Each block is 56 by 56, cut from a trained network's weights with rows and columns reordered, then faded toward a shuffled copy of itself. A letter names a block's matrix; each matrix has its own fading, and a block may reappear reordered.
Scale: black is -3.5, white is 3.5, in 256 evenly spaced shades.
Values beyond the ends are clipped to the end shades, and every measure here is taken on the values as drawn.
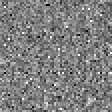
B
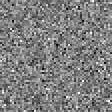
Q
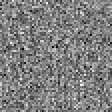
Q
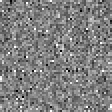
B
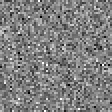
Q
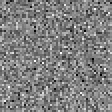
B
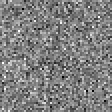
Q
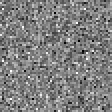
B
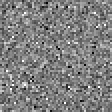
B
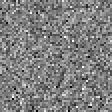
Q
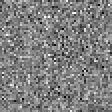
B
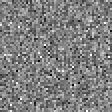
Q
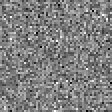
Q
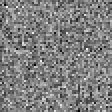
Q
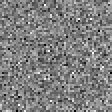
Q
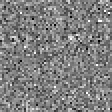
B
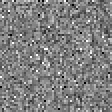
B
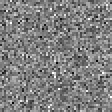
Q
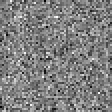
Q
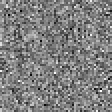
Q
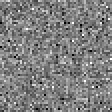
B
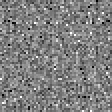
B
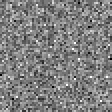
Q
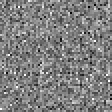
B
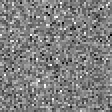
B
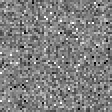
B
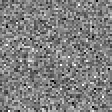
Q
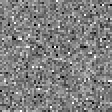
B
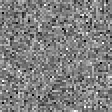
B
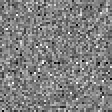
B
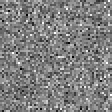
B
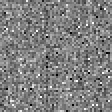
B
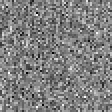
Q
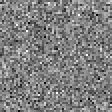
Q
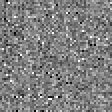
B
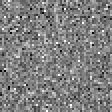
B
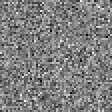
Q
